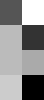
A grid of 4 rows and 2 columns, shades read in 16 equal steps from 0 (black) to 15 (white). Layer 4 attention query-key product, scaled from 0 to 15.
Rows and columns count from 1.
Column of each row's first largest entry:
2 1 1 1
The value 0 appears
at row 4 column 2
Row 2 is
11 3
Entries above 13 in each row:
1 0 0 0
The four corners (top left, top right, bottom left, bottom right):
5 15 12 0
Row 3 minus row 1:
6 -5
